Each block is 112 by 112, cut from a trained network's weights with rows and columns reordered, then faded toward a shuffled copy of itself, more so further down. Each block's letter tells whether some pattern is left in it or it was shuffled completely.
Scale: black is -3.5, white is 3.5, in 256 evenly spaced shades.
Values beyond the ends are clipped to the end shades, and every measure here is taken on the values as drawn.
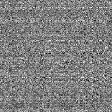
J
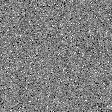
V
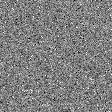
V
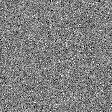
V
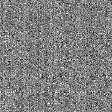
J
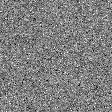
V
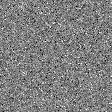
V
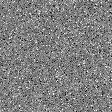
V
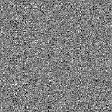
J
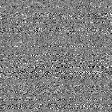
J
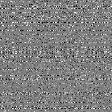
J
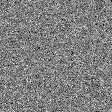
V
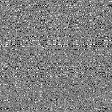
J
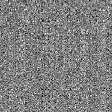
J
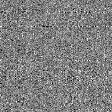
J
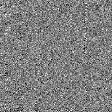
J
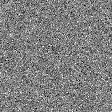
V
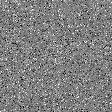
V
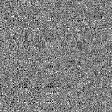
J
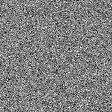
V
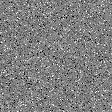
V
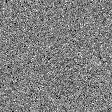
V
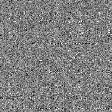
J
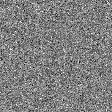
V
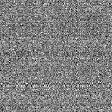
J
